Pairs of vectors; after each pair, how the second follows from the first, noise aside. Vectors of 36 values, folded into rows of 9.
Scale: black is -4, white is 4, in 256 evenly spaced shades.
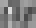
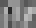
negated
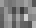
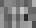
negated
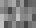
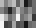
scaled up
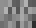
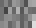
negated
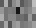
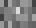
negated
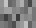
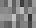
shuffled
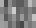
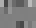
partly zeroed
